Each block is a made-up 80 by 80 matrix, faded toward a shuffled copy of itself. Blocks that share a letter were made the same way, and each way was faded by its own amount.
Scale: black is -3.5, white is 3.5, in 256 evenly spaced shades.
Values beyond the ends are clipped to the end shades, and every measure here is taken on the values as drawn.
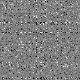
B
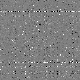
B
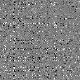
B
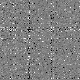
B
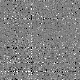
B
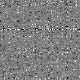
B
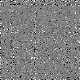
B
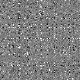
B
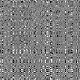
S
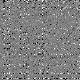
B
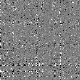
B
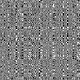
S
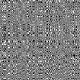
S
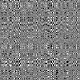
S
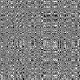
S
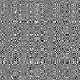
S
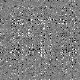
B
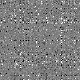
B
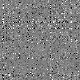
B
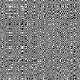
S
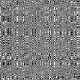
S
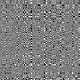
S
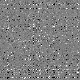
B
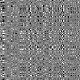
S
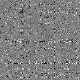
B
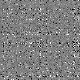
B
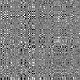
S
